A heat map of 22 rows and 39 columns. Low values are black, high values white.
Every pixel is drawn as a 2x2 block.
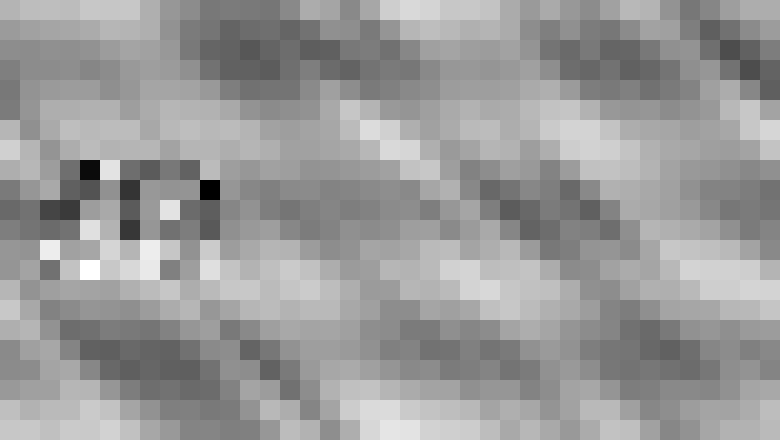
In the middle left lies a patch that is rougher than the rest. Horizontal stripes repeat 3 times down the table. On average the colour sits 60% of the way up the scale. The middle left is the roughest part.
